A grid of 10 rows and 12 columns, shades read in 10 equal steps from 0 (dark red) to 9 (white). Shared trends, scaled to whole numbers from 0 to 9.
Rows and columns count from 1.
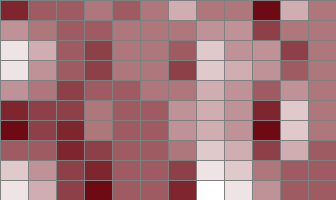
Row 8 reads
3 3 1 2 3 3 4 7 6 2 6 3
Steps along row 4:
down down down up same down up down down down up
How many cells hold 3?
29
